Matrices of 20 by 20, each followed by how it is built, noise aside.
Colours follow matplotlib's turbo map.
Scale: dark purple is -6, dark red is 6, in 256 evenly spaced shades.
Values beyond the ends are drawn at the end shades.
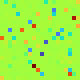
sparse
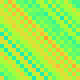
Toeplitz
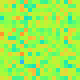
low rank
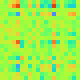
low rank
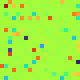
sparse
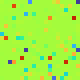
sparse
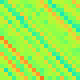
Toeplitz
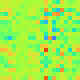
low rank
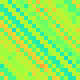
Toeplitz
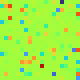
sparse
